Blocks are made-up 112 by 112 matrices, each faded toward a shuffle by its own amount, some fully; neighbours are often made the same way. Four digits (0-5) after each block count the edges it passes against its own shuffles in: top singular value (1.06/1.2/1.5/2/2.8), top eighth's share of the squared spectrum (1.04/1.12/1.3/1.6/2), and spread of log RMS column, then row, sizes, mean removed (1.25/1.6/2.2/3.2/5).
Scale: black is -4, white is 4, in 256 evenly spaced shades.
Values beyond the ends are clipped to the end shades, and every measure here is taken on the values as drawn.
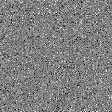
3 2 0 1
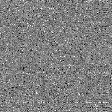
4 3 1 2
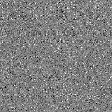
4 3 1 2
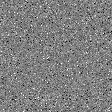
2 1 0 0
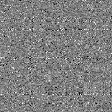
4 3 1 2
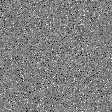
1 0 0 0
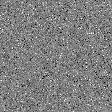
2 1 0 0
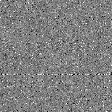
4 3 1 2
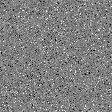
2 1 0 0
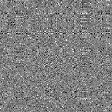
4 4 2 3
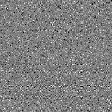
4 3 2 2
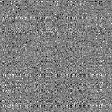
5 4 3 3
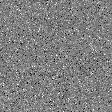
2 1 0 0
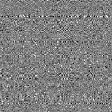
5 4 2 3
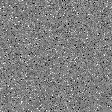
2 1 0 0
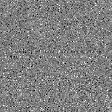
4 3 1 2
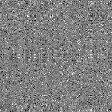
4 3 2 2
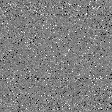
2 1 0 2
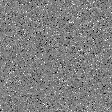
0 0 0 0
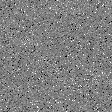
0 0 0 0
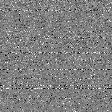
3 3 0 3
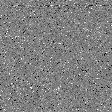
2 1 0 0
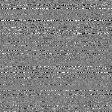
3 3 0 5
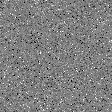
0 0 0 0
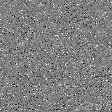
1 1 0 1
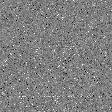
1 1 0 1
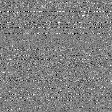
2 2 0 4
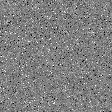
0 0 0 0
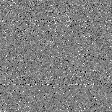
2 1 0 2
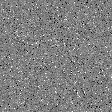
0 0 0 0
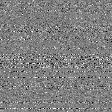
2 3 0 4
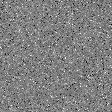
0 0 0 0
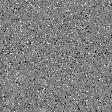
1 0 0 1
